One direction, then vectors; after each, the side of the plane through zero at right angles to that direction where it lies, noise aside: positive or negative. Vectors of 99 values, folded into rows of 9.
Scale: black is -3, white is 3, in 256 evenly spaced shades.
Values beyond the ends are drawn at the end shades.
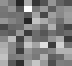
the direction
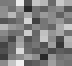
negative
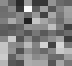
positive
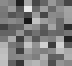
positive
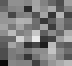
negative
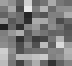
positive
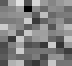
negative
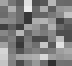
positive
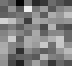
positive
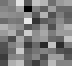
negative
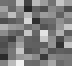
negative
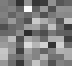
positive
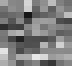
positive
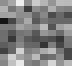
negative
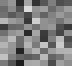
positive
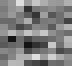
negative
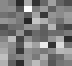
positive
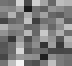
negative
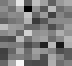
negative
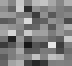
negative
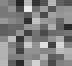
positive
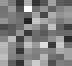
positive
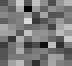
negative
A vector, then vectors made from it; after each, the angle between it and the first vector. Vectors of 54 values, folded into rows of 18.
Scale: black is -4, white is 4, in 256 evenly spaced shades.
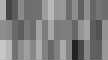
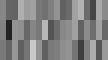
orthogonal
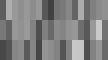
nearly opposite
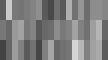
nearly opposite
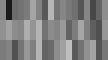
partly aligned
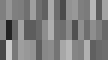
orthogonal
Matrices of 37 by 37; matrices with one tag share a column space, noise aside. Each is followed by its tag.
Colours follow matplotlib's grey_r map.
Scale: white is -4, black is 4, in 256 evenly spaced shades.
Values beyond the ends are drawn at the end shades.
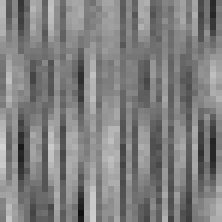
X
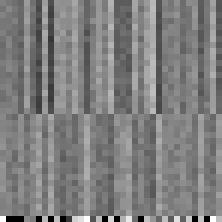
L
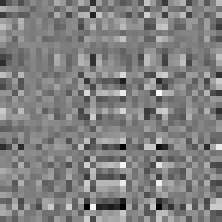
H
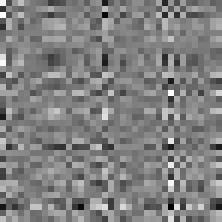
H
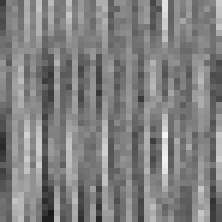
X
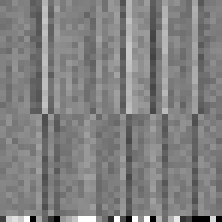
L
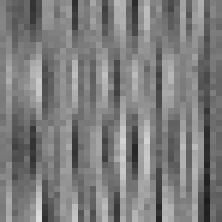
X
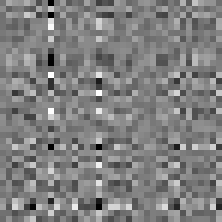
H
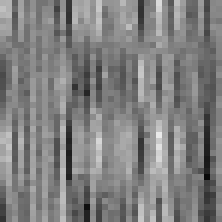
X
